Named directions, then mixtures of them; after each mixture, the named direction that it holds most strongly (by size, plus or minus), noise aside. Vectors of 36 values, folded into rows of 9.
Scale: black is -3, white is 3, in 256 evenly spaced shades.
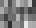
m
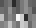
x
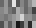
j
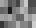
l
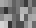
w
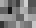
l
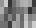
m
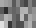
w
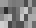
w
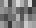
m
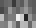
x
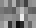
j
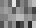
j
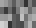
w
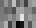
j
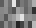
j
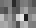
x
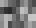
w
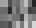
l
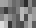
w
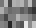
m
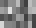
l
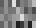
j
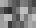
w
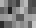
l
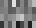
j
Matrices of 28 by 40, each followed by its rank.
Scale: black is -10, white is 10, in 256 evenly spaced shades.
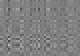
two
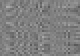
three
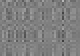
two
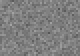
full rank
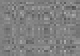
three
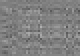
three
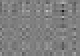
two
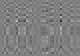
two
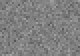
full rank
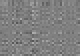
three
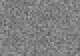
full rank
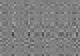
three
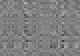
three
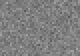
full rank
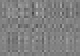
two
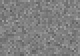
full rank
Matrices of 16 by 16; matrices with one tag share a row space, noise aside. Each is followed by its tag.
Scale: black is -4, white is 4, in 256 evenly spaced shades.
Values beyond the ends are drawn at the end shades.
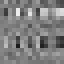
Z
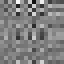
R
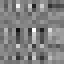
R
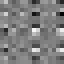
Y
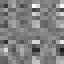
Y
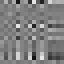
R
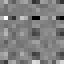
Y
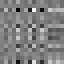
R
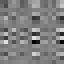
Y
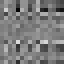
Z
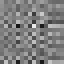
R
